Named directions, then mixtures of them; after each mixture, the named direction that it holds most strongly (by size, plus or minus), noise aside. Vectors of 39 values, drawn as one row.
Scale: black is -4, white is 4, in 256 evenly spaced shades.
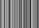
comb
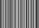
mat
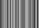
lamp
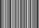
lamp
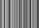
comb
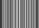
mat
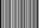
lamp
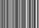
mat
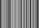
comb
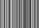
comb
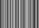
lamp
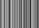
comb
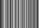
lamp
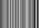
lamp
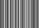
lamp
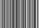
mat
